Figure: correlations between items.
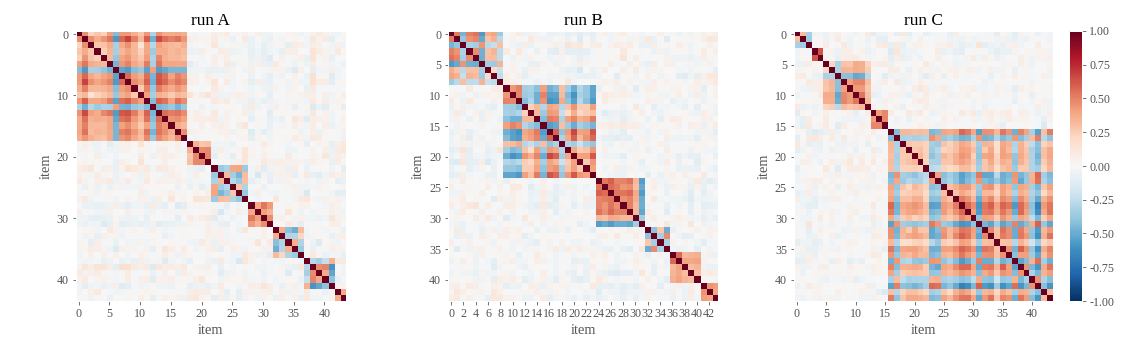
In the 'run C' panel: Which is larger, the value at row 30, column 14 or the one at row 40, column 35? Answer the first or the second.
the first
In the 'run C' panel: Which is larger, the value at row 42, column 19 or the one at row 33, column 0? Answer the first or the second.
the first
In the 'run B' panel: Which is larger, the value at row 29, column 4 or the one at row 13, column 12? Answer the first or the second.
the second
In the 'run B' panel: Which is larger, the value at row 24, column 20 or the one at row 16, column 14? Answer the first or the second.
the second
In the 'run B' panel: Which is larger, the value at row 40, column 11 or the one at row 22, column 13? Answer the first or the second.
the second
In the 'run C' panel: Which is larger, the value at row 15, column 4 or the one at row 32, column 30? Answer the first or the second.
the second
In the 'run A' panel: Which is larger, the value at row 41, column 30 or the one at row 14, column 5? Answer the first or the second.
the second
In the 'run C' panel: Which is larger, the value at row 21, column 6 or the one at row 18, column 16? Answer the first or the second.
the second
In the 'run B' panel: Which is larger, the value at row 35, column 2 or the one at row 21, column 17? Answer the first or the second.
the second
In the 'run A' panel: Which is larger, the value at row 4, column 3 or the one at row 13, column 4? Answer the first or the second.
the second
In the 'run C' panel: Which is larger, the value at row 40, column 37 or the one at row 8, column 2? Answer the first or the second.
the first
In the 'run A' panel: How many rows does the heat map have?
44
